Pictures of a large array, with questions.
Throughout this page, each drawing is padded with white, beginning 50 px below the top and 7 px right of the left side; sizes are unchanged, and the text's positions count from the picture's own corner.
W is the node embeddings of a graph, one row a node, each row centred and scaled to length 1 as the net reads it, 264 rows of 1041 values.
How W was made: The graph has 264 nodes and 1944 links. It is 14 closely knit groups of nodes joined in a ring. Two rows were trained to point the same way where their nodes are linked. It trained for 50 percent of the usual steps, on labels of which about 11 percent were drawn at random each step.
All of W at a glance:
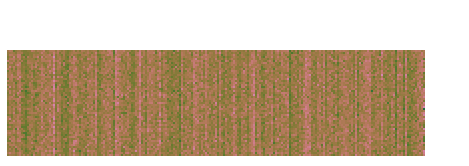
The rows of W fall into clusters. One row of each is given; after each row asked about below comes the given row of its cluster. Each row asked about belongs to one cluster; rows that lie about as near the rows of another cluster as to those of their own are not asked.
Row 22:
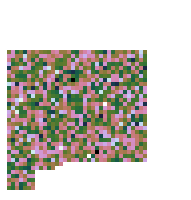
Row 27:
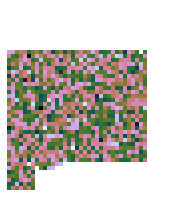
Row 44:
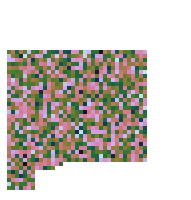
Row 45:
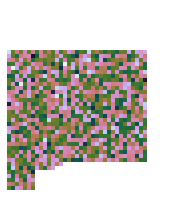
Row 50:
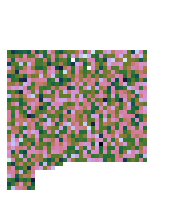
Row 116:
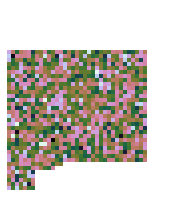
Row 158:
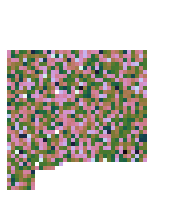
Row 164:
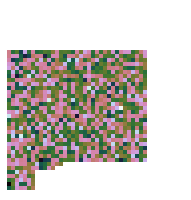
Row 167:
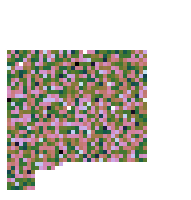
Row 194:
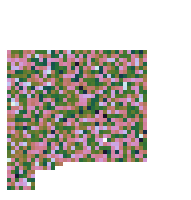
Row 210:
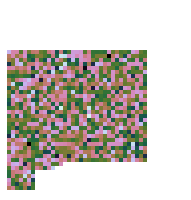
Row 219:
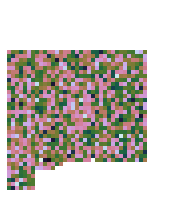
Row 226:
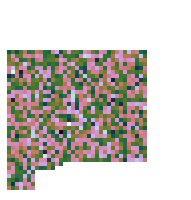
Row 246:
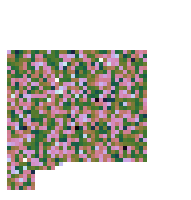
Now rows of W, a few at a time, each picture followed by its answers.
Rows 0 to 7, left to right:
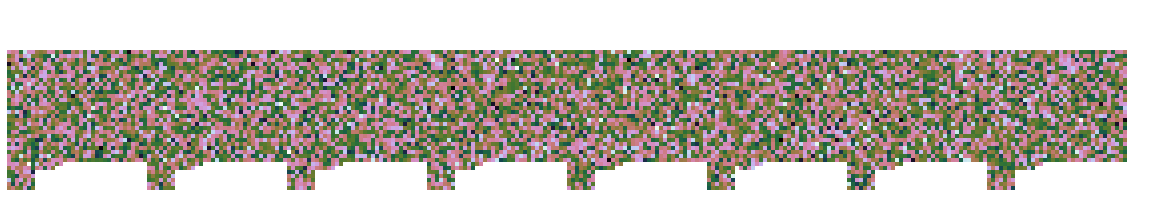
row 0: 210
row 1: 116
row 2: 164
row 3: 194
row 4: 226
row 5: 27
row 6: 116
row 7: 45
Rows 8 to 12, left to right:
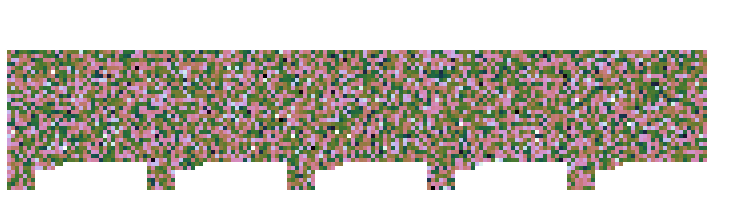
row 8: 50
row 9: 164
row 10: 116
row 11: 194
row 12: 164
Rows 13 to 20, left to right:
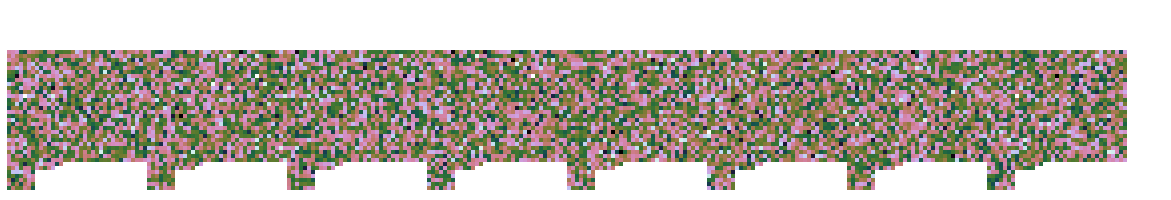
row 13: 210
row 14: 219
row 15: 167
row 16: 44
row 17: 194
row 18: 45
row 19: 158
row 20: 226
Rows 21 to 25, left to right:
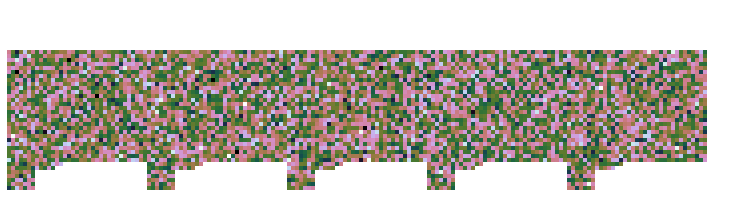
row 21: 45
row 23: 167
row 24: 210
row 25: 158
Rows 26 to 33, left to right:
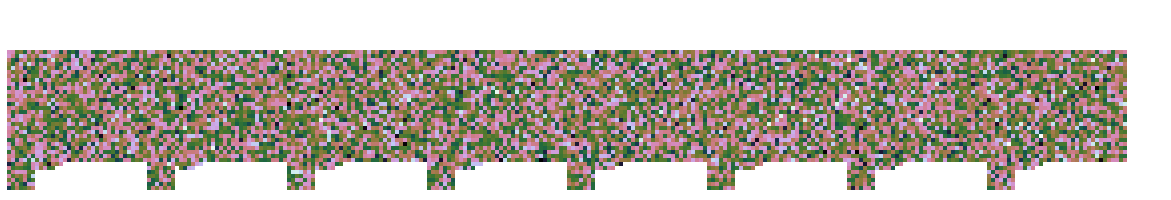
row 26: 22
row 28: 210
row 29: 27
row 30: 210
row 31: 167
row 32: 219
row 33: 164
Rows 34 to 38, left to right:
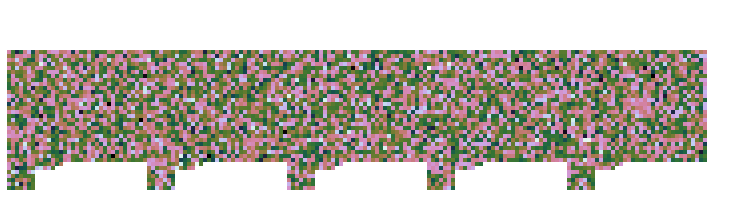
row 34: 219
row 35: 164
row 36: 167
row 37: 210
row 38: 219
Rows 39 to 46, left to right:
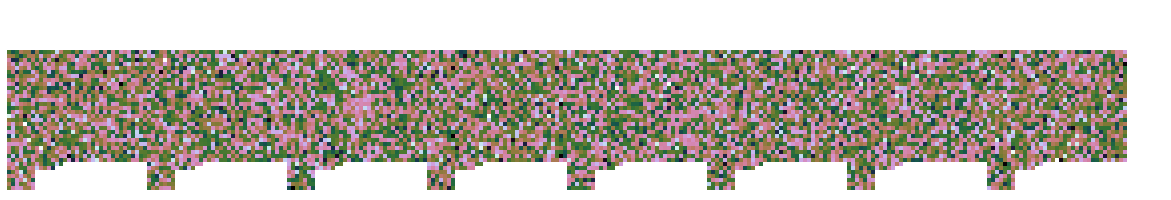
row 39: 164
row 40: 27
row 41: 219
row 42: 210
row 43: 22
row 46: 246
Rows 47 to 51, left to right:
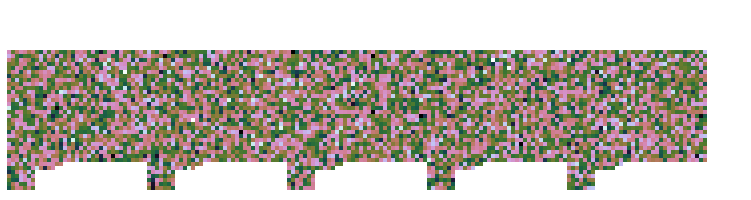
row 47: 27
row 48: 116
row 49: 246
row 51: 167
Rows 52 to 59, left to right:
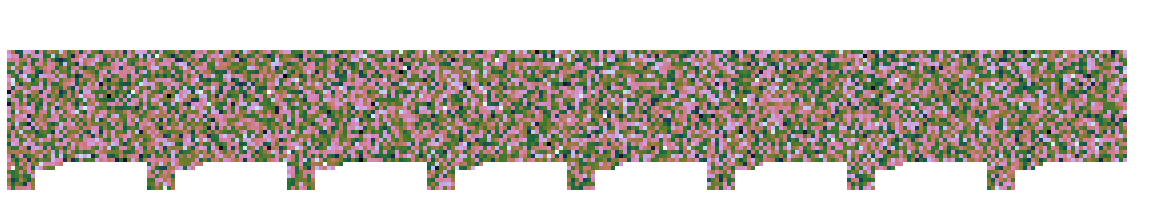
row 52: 44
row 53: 164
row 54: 50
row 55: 45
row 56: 167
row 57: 219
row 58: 44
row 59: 164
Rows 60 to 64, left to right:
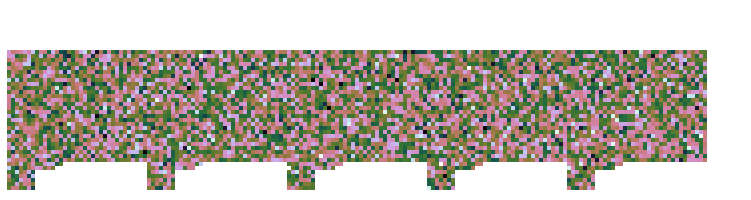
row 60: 27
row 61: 210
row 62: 27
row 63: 226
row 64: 226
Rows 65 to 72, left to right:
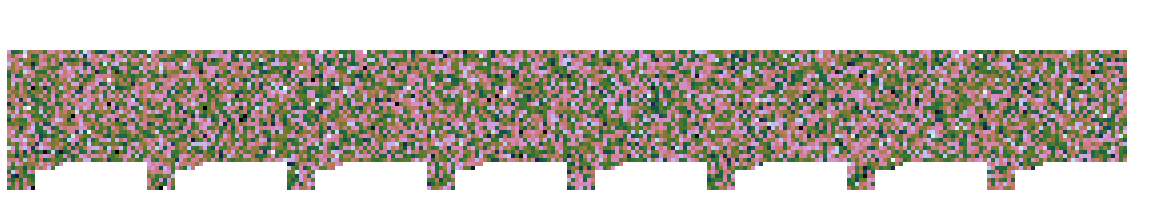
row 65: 219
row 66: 210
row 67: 27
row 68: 44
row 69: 45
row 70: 226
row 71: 226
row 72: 164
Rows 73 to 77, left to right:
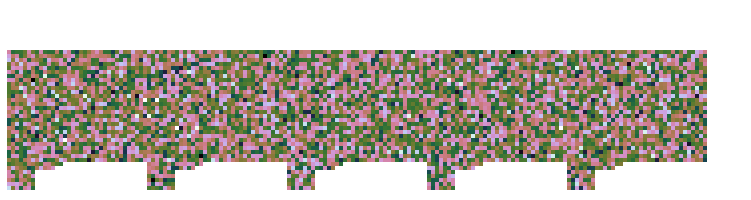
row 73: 194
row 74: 167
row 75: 246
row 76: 116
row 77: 246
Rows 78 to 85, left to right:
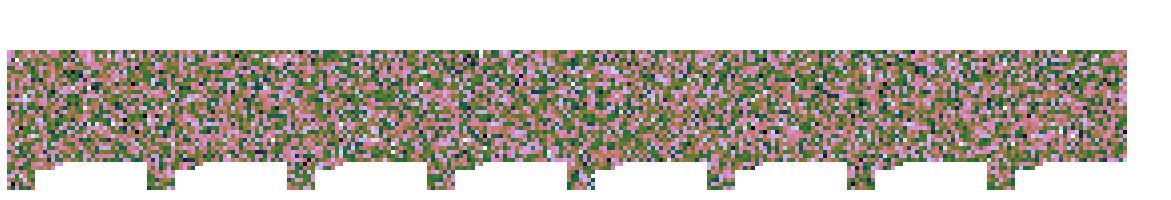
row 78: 22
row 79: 167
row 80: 44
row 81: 226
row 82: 27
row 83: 167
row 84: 50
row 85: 167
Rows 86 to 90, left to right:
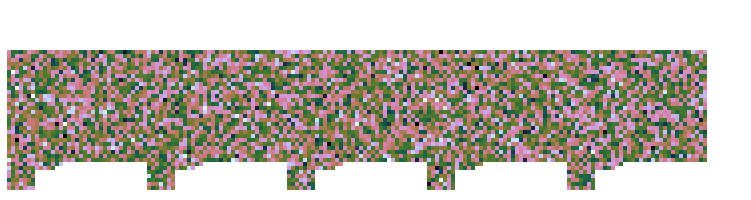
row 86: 219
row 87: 45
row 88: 27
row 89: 45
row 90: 44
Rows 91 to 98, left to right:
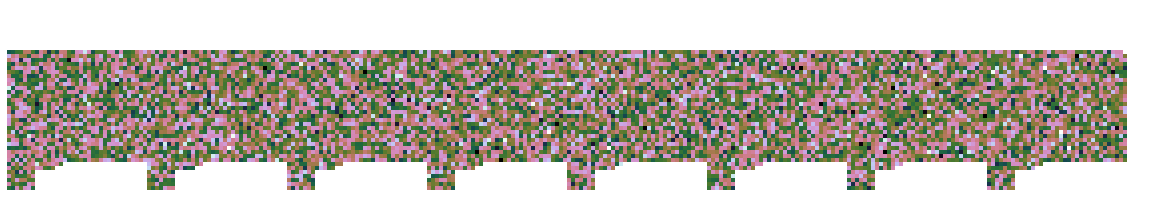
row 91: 44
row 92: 167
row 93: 194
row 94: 116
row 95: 210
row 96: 27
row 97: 22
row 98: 246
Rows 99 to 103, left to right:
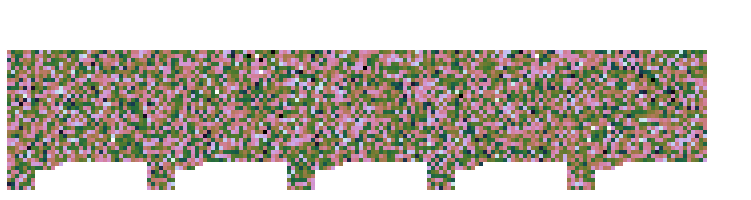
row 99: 246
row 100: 44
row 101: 158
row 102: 44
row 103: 194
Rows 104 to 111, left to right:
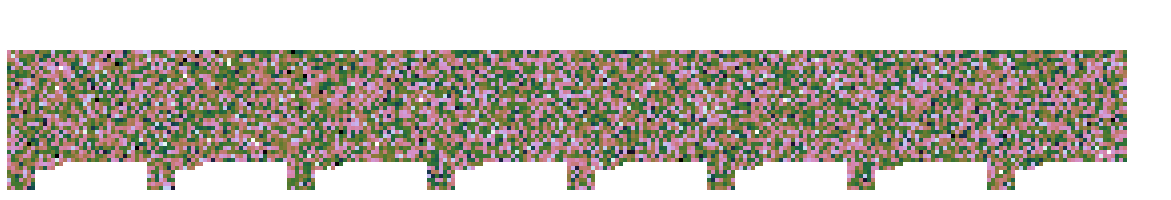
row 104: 210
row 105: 194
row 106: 50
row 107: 116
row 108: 164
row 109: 116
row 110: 50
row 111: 50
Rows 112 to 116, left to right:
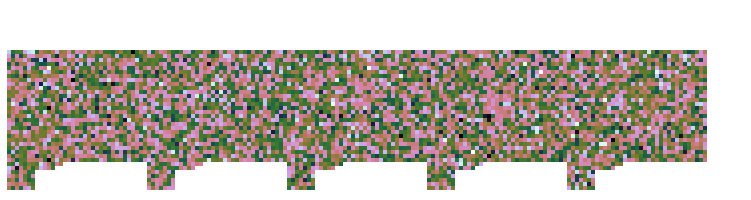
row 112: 194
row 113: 246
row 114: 50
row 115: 219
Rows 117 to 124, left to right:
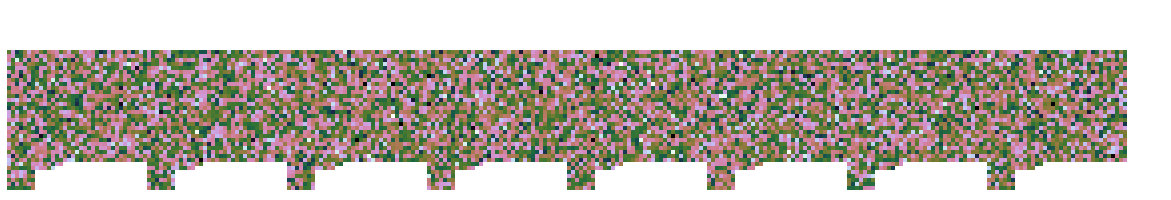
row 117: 22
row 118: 116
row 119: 50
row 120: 158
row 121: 44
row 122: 164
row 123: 167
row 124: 22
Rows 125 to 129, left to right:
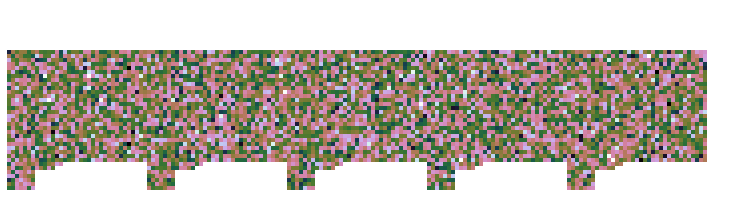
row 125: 164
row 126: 167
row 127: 167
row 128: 22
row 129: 246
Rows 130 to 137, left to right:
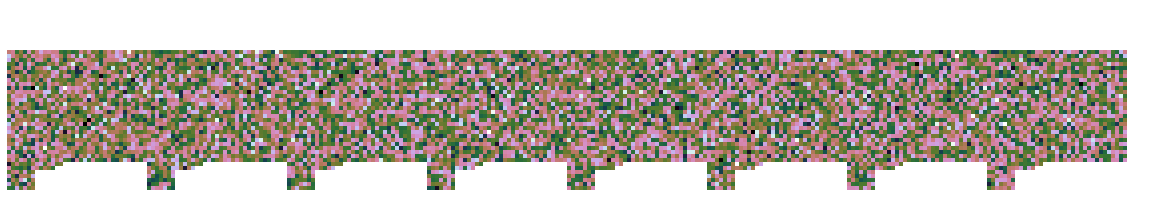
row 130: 22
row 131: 50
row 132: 50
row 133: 210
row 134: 226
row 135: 45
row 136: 44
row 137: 164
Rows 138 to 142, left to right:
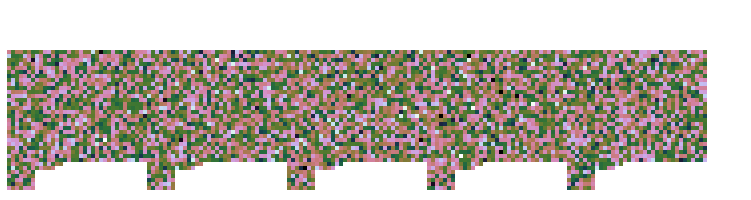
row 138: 246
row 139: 45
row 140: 164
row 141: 164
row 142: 158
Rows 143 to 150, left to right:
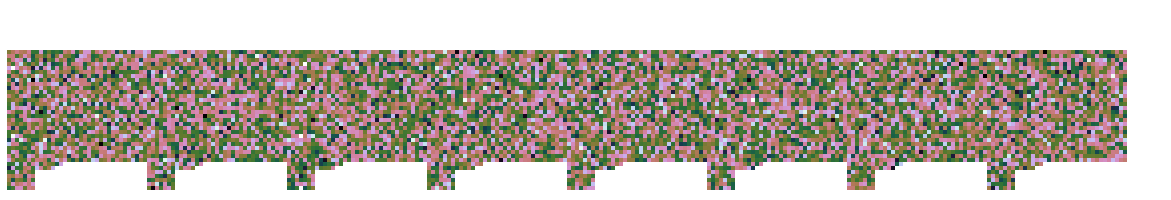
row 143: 45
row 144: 219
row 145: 158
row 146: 27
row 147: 246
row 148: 219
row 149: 219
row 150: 44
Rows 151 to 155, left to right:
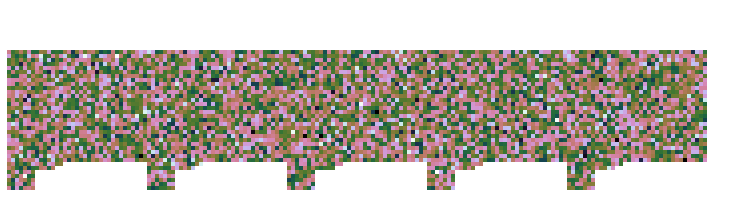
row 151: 246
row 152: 22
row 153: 226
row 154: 164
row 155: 158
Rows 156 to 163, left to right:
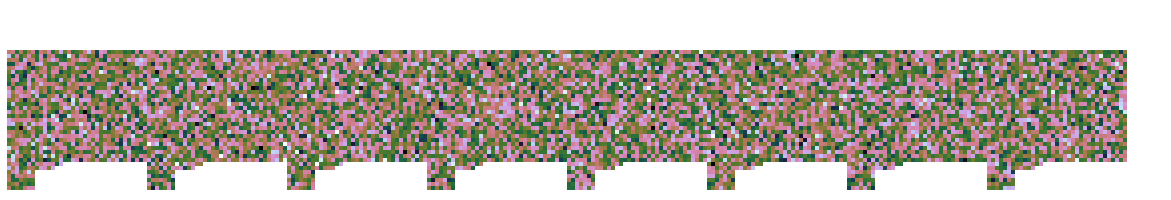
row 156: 167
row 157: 44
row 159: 219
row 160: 164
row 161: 50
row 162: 50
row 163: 167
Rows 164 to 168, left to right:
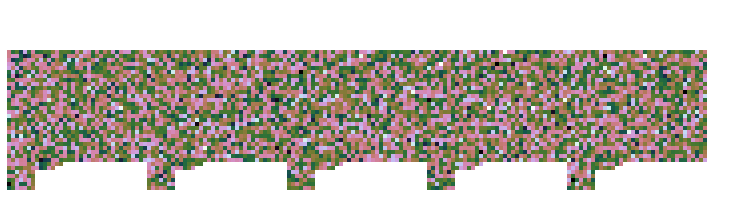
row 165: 50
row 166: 167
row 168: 167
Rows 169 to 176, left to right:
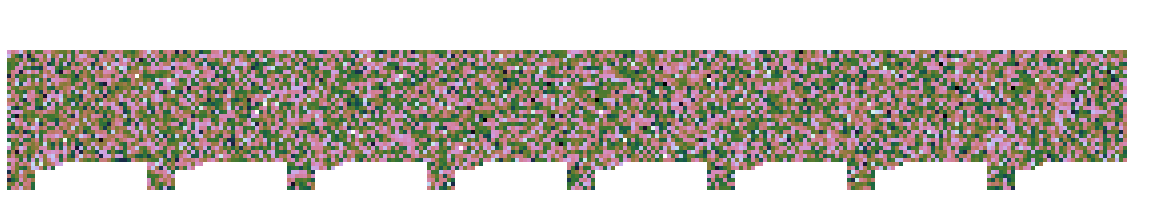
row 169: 27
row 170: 210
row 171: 22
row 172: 194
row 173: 27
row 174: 22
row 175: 116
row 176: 219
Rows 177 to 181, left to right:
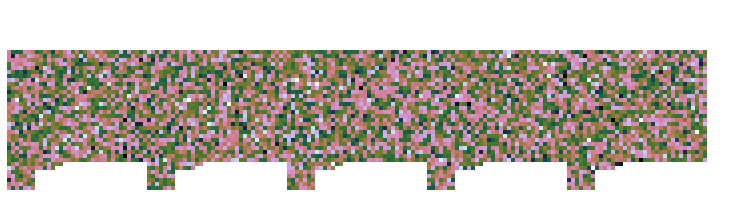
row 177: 194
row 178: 167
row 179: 50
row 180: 164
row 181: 194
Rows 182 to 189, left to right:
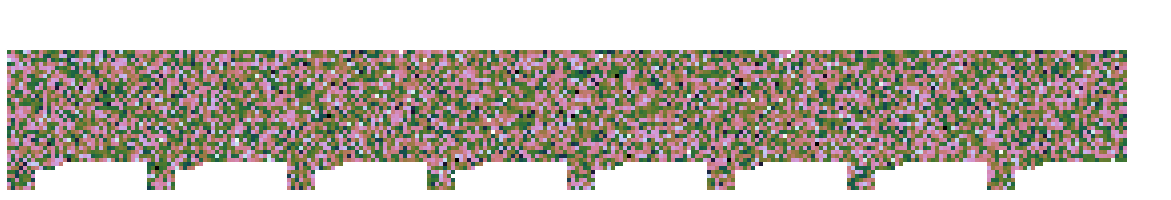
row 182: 44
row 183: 45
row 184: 116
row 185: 27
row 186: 194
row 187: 164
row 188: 226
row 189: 50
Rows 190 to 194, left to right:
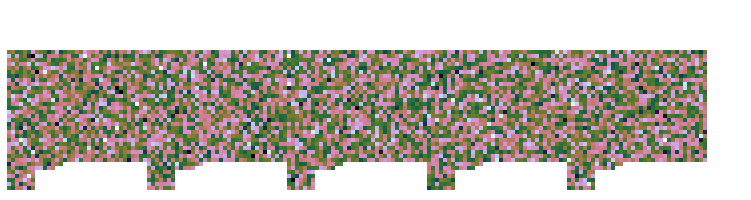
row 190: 164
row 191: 158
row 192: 246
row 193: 167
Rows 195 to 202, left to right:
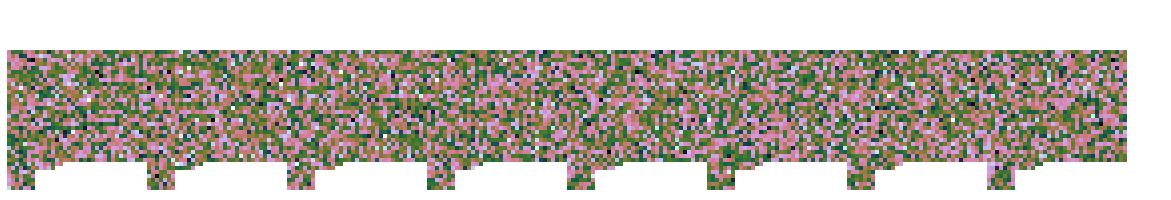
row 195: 194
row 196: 226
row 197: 246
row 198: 50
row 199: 50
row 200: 167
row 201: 226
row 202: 50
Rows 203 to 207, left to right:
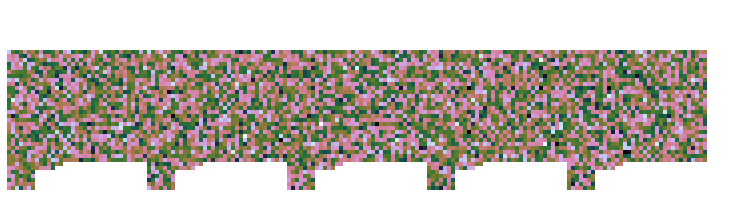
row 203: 194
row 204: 246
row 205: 194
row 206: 210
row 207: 27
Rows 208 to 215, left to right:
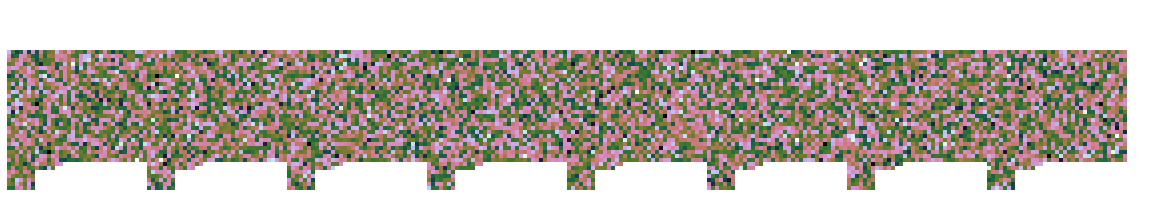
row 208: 45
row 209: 210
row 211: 226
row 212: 27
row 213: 116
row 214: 50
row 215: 27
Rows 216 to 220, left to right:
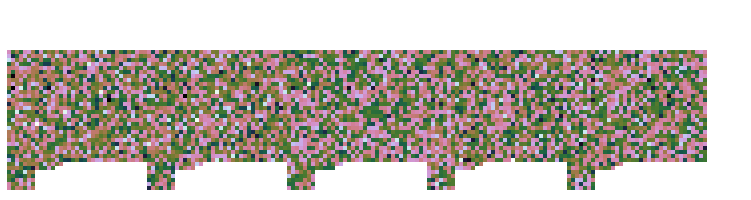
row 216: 45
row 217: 158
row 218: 226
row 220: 45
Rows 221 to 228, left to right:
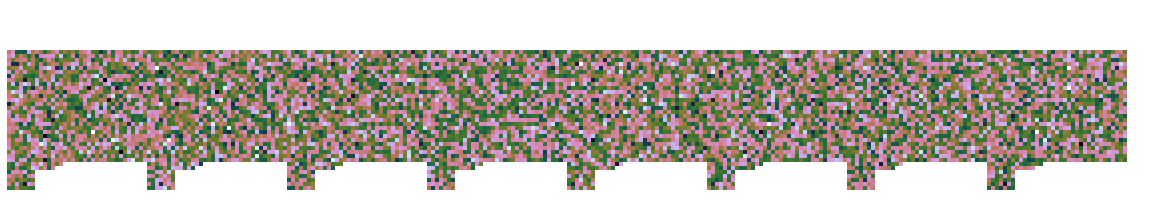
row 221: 22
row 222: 164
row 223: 194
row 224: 194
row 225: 246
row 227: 45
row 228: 50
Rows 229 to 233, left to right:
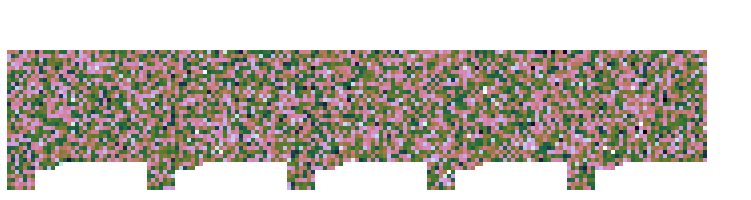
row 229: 45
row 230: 167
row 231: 116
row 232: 27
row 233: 219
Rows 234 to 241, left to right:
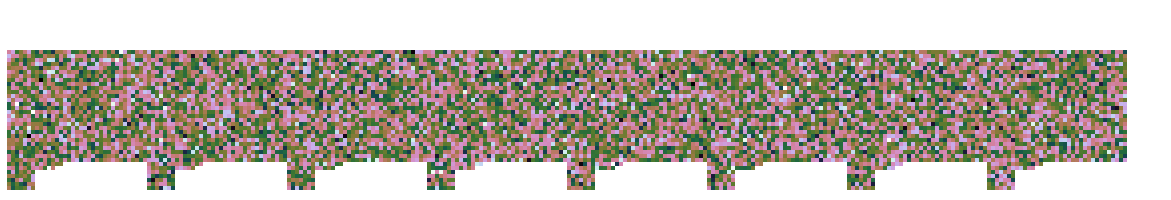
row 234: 116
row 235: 219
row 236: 44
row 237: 22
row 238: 210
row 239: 226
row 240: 27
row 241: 164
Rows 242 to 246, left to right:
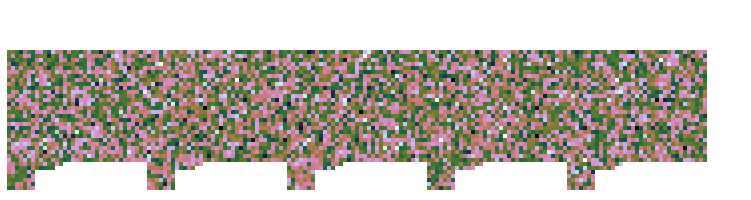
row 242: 226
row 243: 210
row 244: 164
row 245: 158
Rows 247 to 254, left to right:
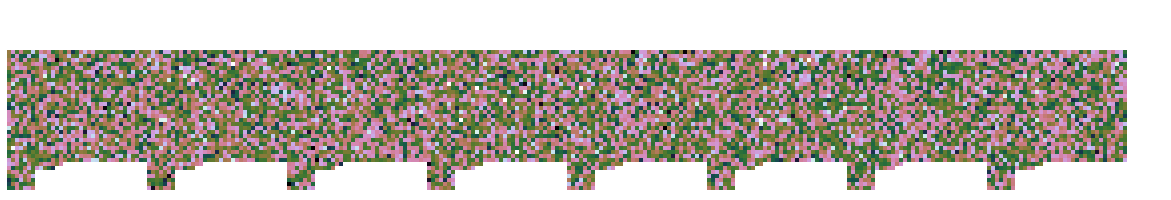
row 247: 167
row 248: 44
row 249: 226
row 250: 116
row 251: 158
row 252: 246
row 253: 158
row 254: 158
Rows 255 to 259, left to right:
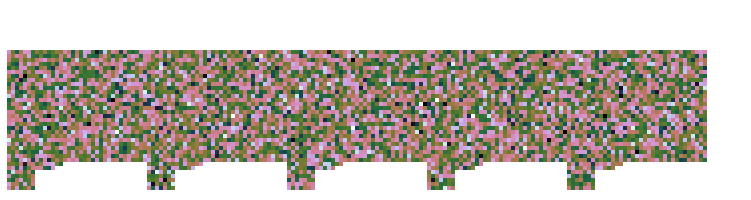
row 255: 116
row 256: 116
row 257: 194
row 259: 44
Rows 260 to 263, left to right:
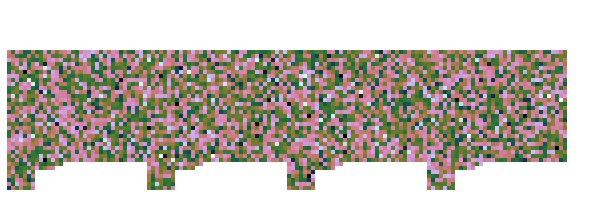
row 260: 158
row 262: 226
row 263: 210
